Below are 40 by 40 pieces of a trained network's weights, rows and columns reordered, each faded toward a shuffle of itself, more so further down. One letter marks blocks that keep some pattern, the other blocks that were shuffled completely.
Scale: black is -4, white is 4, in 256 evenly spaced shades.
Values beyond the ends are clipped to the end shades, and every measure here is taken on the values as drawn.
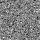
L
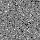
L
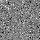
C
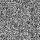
C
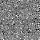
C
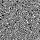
L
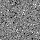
L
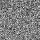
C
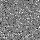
L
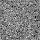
C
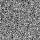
L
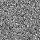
L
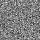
L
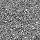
L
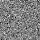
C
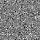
C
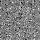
C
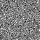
L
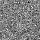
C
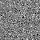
L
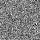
C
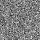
L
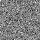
L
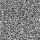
C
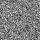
L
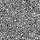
C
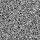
L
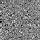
C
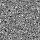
L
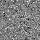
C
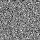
L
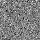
L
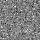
L
